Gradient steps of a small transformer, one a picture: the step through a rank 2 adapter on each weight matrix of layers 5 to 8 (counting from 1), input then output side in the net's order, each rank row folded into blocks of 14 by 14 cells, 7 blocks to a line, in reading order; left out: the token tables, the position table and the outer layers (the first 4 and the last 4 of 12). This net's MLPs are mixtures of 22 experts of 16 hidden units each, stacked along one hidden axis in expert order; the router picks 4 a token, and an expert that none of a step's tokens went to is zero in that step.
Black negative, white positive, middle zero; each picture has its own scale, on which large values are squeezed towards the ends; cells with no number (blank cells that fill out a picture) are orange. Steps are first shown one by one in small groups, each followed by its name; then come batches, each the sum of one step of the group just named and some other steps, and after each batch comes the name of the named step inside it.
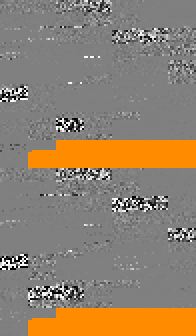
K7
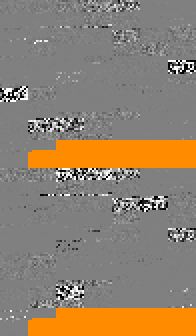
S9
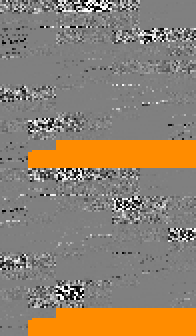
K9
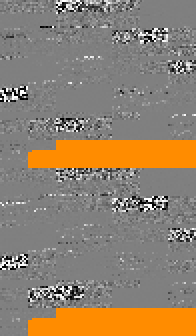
K7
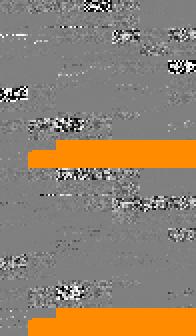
S9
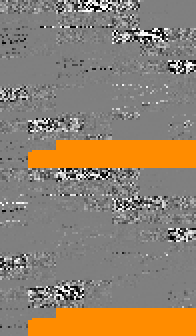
K9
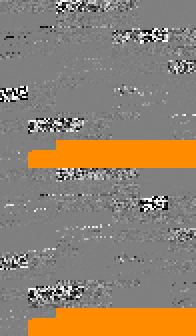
S9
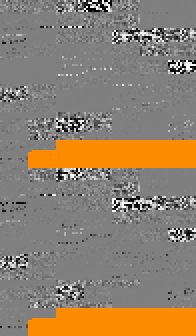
K9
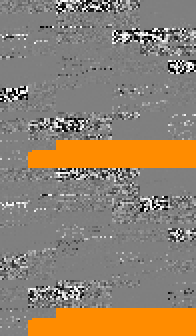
S9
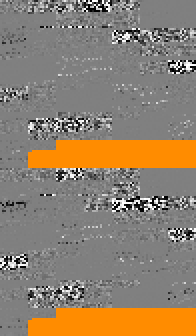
K9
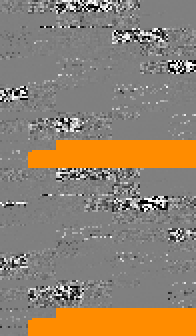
S9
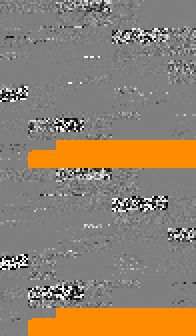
K7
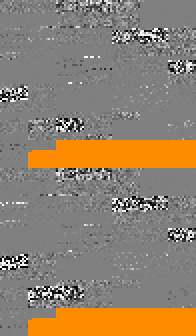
K7
